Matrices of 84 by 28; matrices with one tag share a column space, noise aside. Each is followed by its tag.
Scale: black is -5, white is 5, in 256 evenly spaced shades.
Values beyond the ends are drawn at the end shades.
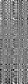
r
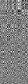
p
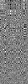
p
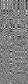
p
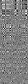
p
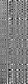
r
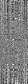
r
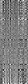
r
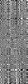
r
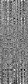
r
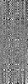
r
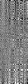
r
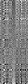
r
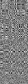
p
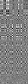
p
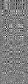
p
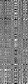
r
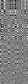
p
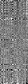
r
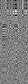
p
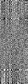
r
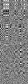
p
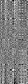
r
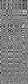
p
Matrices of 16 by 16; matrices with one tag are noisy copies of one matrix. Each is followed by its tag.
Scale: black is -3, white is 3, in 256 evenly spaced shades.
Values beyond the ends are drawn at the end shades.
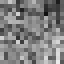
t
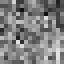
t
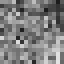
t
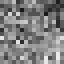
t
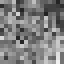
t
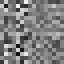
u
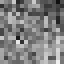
t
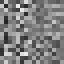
u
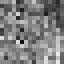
t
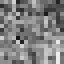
t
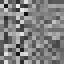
u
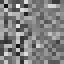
u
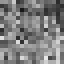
t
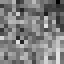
t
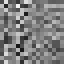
u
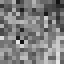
t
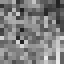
t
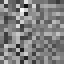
u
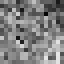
t
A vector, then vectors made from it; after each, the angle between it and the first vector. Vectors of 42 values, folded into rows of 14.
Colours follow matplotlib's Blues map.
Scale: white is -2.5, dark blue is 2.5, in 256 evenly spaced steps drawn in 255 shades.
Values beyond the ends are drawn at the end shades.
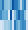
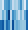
nearly opposite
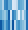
nearly opposite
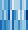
nearly opposite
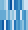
orthogonal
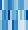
partly opposed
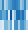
nearly parallel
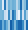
partly opposed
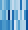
nearly opposite
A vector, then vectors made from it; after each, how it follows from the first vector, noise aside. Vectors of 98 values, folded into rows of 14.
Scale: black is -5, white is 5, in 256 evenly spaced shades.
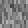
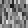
scaled up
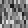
scaled up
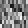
scaled up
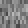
wrapped around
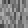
wrapped around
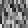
scaled up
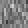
negated
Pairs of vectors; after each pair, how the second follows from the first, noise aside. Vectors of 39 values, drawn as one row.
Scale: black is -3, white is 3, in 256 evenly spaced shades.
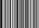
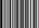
copied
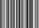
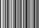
wrapped around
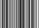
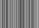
shrunk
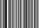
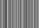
shrunk
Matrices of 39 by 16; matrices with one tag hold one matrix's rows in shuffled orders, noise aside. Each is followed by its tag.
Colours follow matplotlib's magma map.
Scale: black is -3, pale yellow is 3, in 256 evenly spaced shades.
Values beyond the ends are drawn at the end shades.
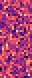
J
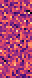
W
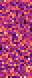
J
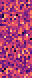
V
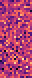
V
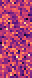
J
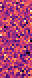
W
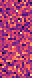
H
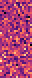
W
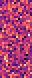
J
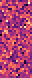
J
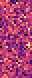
J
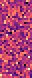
J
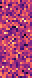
J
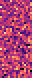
W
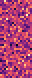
V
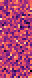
W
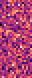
H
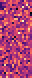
V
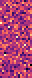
W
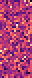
W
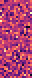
W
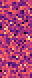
J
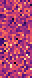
V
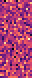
V
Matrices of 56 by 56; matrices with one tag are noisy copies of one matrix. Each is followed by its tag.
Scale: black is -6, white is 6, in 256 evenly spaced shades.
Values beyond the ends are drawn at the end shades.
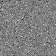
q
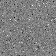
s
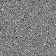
q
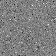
s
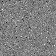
q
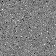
q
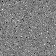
q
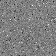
s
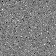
q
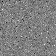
q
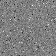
s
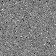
q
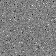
s
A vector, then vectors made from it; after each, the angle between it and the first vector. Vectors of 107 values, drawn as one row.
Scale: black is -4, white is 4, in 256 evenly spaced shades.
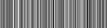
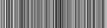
partly aligned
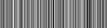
nearly parallel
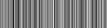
nearly opposite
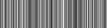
partly opposed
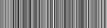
nearly opposite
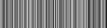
partly aligned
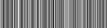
nearly parallel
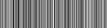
nearly opposite
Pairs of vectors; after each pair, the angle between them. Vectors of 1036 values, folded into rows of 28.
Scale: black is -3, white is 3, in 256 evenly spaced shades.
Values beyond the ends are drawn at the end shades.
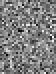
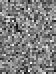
partly aligned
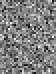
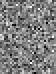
nearly parallel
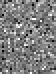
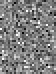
partly opposed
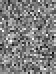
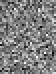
partly aligned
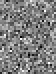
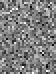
orthogonal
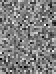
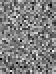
nearly parallel
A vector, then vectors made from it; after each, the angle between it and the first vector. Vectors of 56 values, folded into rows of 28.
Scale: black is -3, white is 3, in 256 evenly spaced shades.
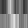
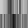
nearly opposite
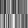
partly aligned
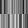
partly aligned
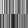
partly opposed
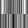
partly opposed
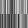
partly opposed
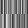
orthogonal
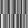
orthogonal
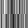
partly opposed
